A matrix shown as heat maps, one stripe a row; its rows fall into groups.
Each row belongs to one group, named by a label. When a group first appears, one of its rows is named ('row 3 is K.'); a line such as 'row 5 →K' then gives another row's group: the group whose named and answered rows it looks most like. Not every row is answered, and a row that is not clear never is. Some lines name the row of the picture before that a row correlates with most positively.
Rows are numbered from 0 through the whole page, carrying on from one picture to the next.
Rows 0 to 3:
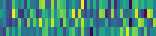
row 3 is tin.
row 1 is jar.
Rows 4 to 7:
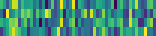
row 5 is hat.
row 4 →jar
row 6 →jar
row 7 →tin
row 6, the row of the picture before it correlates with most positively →1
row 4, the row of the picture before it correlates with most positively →1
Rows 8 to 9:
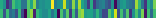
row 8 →jar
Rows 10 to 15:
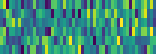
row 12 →tin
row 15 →jar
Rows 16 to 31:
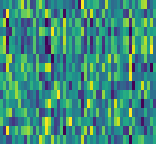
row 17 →hat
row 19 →jar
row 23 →hat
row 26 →tin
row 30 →hat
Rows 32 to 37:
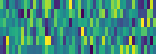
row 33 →jar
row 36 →hat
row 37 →tin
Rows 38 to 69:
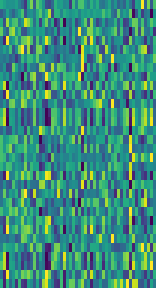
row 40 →hat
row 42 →hat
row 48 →hat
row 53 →jar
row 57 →hat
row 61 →jar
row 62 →hat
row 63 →hat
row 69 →tin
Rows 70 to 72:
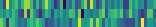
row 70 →hat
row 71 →jar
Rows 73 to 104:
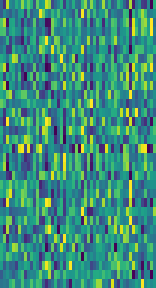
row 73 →hat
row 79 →jar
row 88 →hat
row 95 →hat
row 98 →tin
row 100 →jar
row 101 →jar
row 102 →tin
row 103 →hat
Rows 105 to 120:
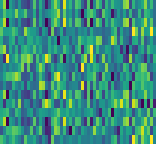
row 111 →hat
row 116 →tin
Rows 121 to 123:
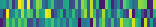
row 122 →hat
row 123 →tin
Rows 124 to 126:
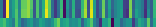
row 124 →hat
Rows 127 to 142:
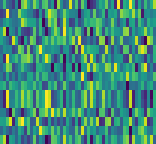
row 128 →tin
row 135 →tin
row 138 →hat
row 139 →jar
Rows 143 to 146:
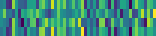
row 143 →jar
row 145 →jar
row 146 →jar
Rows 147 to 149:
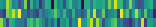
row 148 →tin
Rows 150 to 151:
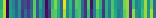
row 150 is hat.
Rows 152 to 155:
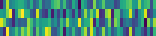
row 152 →tin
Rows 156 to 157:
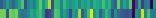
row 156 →hat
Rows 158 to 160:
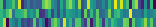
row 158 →tin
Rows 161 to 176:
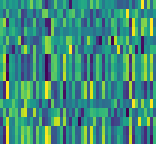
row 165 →tin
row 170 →hat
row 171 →hat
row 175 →hat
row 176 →hat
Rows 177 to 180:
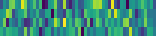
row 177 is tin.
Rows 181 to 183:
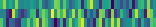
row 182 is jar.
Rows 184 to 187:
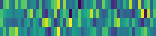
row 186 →tin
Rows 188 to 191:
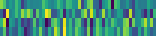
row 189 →hat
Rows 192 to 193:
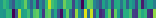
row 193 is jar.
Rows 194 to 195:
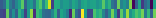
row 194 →hat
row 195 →tin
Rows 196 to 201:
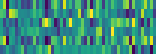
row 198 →tin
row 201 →hat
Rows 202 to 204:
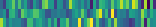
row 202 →tin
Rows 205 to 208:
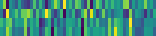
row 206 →hat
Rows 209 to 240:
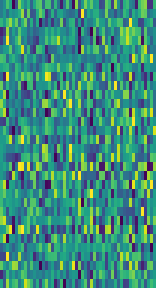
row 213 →tin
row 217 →hat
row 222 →tin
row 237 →tin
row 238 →jar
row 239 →tin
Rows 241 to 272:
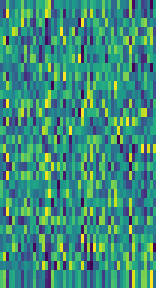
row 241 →hat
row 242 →hat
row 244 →jar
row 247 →jar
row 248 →hat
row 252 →hat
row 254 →tin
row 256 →tin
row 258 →hat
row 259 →jar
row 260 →hat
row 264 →hat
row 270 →tin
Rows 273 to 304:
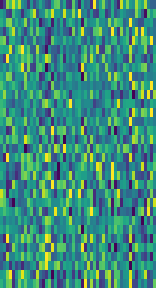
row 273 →tin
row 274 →jar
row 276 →tin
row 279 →hat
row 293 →jar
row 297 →tin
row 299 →hat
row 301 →hat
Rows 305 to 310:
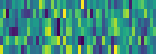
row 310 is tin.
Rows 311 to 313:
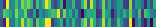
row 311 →hat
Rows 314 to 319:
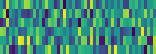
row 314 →hat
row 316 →tin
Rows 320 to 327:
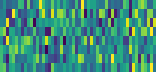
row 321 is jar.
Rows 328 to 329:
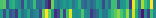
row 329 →tin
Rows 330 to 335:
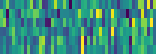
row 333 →tin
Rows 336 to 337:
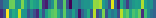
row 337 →tin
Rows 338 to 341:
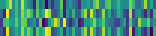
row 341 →hat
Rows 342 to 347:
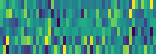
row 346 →hat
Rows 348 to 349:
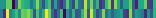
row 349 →hat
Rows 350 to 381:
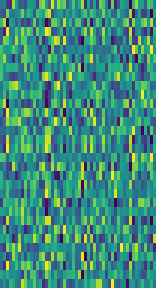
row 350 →jar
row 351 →hat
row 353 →hat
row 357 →jar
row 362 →hat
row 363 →tin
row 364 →tin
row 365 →hat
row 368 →jar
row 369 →tin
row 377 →tin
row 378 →jar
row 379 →hat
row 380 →jar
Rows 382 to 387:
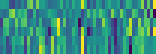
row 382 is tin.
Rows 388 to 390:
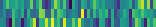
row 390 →jar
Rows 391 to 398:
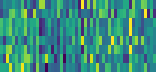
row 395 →tin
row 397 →hat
